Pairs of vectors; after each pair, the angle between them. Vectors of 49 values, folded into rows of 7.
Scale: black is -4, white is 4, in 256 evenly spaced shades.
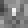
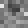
partly opposed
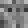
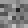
partly aligned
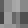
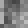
nearly opposite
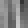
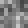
partly aligned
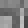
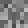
orthogonal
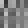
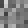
nearly opposite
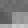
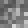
partly aligned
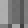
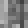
nearly parallel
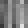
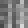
nearly parallel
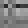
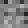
partly opposed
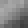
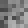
partly opposed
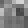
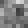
nearly parallel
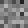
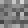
nearly opposite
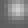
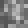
partly aligned
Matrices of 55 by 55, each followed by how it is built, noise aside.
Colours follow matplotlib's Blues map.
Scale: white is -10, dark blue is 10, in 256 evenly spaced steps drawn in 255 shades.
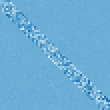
banded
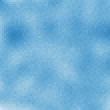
smooth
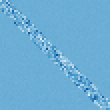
banded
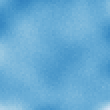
smooth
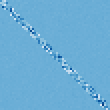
banded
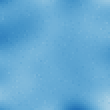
smooth
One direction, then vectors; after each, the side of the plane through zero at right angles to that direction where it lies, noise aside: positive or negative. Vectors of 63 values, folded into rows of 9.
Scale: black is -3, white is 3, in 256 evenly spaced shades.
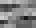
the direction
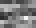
negative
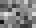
positive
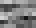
positive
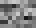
positive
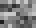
positive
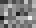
negative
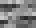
positive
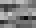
positive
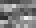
negative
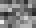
negative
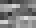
negative
